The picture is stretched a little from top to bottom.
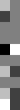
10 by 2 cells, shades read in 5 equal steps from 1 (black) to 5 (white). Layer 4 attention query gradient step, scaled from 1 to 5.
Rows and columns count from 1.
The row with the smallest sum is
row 2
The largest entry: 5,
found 2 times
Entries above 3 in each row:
1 0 0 0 1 0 1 0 1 1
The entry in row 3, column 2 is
3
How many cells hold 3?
10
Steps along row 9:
down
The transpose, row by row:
4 2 3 3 1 3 4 3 4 5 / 3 3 3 3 5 3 2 3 2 2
